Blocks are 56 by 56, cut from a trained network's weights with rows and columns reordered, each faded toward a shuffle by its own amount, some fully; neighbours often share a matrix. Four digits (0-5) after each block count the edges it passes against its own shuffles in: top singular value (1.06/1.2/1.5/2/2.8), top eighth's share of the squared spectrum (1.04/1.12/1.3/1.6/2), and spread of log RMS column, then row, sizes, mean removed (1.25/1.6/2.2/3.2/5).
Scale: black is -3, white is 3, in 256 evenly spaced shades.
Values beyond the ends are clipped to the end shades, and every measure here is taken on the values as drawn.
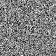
1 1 0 0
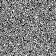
0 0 0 0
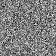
0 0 0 0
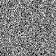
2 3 1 0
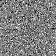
0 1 0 0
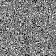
0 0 0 0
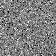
0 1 0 0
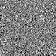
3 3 1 1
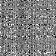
3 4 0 3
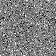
0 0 0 0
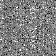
2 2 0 1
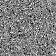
1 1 0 0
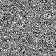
2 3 1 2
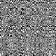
3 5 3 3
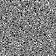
2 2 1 0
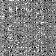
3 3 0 3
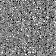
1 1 0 1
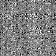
2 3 0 3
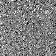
1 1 0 1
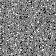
0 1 0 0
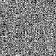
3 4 2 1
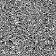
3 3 2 1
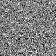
2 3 1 1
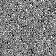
0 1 0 0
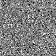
2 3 1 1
